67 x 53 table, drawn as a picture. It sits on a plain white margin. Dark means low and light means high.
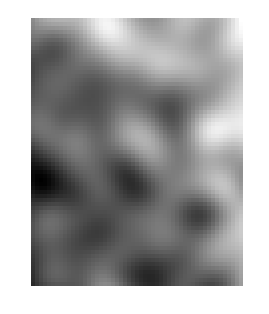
Lone odd cells: none. Grain: smooth. Average level on the scale: 50%. Slope: up to the top right. Mirror symmetry: none.
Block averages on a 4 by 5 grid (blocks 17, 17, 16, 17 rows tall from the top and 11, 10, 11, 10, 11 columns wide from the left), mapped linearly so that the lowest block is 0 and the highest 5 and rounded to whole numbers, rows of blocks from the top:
2 4 4 4 4 / 2 2 3 2 5 / 0 1 1 2 4 / 1 1 1 1 3
